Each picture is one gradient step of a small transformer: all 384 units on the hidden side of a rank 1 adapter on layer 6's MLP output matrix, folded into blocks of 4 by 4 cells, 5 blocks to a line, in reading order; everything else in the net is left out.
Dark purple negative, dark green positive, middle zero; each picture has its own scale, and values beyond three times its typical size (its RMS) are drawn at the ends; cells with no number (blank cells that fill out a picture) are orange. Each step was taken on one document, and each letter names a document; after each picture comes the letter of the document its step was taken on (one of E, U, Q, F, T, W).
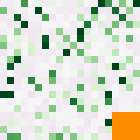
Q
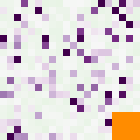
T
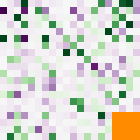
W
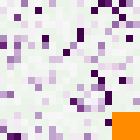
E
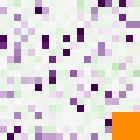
T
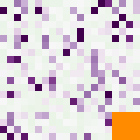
W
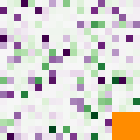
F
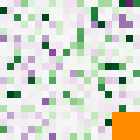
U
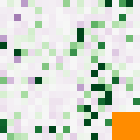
F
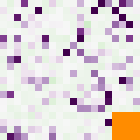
E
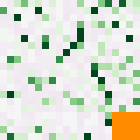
U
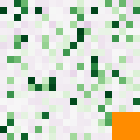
W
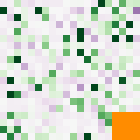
W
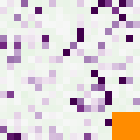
E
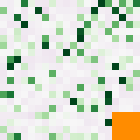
Q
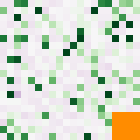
W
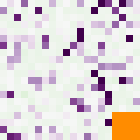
F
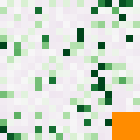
F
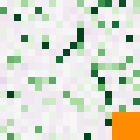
U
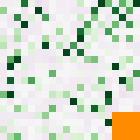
Q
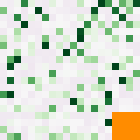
Q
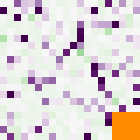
U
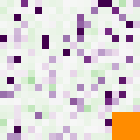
T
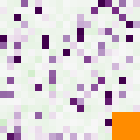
T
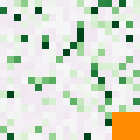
U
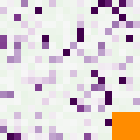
E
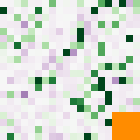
F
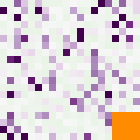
W
